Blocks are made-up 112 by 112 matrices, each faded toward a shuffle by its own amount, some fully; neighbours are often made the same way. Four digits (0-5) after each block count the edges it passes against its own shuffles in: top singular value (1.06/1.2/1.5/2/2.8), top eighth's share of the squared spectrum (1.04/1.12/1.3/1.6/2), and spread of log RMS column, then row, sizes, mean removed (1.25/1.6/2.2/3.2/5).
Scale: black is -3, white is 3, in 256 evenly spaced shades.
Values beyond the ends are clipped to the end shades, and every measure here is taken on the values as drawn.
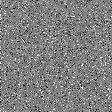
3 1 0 0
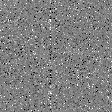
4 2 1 0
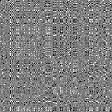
5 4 3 3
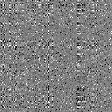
5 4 3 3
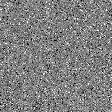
3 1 0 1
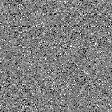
4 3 1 2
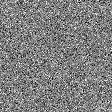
0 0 0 0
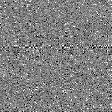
4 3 1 2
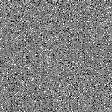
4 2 1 1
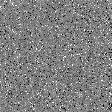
2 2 1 1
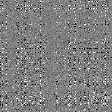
2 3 4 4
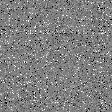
1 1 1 1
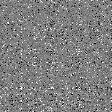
1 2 2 2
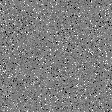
0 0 0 0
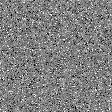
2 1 0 0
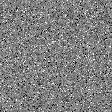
2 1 0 0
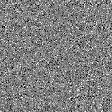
3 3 1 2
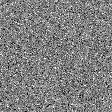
0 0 0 0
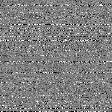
2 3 0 4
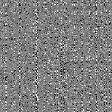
4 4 3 2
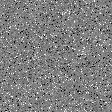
0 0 0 0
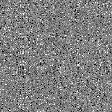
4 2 2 1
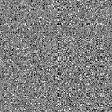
4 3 2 2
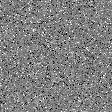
2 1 0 0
